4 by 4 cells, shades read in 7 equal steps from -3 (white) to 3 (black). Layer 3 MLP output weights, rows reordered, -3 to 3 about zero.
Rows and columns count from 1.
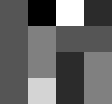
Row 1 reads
1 3 -3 2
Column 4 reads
2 1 0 0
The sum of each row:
3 3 3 1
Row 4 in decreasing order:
2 1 0 -2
